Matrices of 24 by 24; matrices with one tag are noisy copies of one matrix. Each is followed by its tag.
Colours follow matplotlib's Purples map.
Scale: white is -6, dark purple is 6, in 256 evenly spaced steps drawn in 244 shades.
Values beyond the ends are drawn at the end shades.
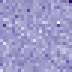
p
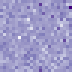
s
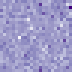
s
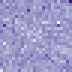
p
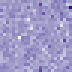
s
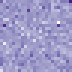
p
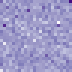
p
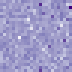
s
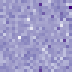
s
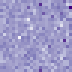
s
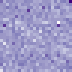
p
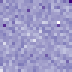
p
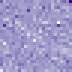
p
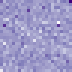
p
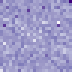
p
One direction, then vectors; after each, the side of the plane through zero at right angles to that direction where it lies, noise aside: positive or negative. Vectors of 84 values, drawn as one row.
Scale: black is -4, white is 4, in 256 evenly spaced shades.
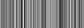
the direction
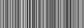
negative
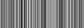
positive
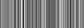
negative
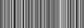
negative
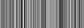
positive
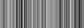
positive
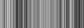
positive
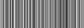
positive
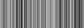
positive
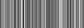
negative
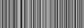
positive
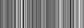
negative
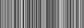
negative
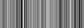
positive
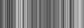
negative
